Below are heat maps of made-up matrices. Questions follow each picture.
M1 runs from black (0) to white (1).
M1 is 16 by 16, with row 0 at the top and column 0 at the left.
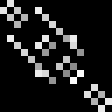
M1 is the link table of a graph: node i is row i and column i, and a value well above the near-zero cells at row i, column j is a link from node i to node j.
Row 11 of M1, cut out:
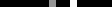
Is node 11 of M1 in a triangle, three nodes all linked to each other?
no
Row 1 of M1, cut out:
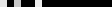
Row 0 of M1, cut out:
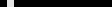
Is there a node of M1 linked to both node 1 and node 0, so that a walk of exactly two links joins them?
no
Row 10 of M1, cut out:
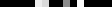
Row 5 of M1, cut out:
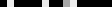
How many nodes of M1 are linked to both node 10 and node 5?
2
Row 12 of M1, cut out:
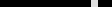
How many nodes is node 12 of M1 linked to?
1
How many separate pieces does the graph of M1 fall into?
2
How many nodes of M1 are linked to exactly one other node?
4
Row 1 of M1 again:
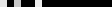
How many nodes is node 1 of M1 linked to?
3
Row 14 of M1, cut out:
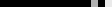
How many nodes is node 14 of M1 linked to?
2
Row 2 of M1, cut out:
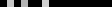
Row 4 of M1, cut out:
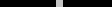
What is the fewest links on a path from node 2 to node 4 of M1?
5
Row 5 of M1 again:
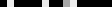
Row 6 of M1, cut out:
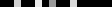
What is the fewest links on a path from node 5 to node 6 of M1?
1
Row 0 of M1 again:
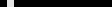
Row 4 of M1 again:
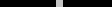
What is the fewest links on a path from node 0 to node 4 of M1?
5
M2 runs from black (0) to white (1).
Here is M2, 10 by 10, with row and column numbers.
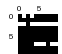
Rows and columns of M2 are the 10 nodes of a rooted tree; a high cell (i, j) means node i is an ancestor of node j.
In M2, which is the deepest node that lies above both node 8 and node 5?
7
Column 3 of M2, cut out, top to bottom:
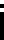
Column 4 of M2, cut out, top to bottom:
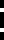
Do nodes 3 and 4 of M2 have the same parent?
no
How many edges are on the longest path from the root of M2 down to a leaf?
2
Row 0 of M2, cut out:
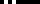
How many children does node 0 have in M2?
2
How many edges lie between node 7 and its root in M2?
1
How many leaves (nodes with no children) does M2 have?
7
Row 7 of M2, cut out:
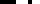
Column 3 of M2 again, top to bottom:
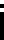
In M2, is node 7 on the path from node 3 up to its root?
no
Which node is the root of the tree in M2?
2
